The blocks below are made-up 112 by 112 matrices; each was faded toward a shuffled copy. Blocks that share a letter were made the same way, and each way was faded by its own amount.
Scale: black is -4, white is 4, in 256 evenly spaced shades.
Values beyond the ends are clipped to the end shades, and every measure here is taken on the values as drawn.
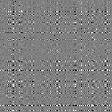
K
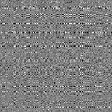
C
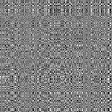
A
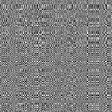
A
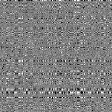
C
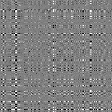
K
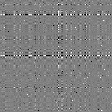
K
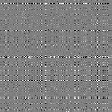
K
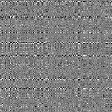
C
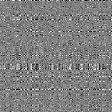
C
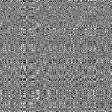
C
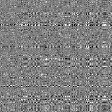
C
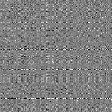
C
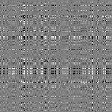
K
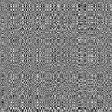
A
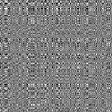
A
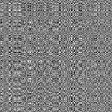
A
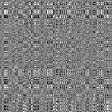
A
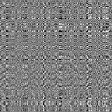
A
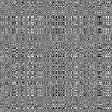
A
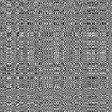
A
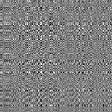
A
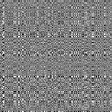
A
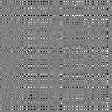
K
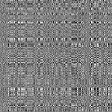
A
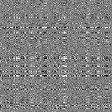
C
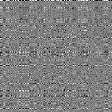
C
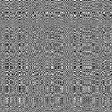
A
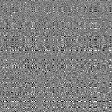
C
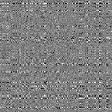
C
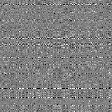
C
